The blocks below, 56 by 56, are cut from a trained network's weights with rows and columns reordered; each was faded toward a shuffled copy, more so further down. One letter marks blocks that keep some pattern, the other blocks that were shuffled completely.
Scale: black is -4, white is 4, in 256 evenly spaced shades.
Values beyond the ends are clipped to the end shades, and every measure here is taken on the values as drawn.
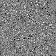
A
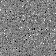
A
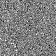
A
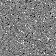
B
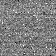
A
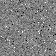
B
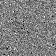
B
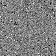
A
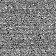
A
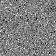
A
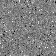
B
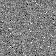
B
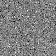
A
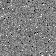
B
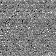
A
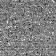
A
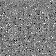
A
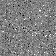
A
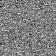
B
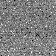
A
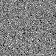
B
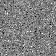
B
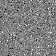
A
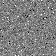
B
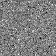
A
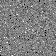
B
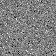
B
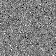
B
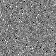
B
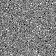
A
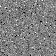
B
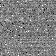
A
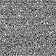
A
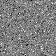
B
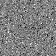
B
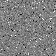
B
